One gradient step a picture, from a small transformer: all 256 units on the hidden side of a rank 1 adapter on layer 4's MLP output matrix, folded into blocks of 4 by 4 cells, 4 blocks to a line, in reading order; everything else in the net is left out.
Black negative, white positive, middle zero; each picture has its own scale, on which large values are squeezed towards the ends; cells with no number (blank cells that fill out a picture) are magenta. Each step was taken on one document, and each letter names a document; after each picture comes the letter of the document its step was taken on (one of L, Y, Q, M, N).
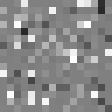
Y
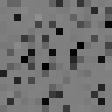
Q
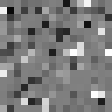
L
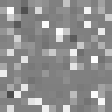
L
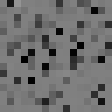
Q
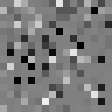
Q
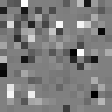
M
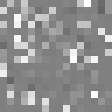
Y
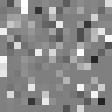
M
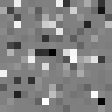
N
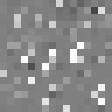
Q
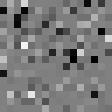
Y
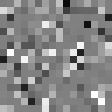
L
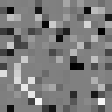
L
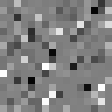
Q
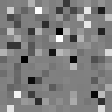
L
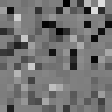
L
